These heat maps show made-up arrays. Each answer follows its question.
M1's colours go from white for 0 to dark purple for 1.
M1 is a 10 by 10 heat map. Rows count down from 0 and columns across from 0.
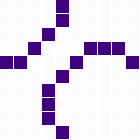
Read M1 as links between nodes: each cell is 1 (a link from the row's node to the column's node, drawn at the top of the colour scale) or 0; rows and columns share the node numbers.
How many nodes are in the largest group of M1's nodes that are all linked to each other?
2
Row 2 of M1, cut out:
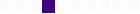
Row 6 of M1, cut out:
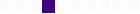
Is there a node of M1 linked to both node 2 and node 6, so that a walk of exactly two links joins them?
yes
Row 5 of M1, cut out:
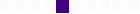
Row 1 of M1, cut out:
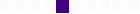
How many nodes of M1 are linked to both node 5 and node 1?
1
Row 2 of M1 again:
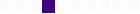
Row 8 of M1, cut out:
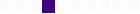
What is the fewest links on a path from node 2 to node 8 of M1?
2
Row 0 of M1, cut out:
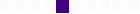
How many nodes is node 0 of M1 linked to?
1
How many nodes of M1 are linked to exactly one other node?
8
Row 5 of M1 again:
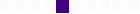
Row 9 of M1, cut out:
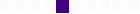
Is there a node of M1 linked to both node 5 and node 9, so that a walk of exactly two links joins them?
yes
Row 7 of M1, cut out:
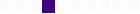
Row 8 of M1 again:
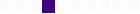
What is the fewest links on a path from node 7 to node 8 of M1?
2
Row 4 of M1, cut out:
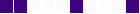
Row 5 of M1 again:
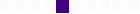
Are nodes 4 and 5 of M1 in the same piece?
yes
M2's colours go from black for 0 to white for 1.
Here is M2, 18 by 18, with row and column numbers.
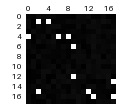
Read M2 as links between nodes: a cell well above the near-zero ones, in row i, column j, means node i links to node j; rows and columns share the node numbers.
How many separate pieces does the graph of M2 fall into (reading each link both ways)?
8
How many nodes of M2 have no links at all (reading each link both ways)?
6
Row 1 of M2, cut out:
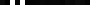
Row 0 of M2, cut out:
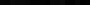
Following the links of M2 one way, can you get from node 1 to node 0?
yes
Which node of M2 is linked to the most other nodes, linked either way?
node 4
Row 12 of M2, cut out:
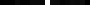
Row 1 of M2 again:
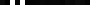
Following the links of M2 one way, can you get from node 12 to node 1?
no
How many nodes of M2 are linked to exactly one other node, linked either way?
2
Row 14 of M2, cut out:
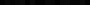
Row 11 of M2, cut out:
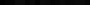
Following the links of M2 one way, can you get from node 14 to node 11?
no
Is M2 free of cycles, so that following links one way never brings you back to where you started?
yes
